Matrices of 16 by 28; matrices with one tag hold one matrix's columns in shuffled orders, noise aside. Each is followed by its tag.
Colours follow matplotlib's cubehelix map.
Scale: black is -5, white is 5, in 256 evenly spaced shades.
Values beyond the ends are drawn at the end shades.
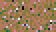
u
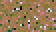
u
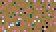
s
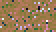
u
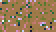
s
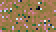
u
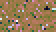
u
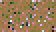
s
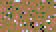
s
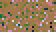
s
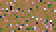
u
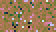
s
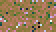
s
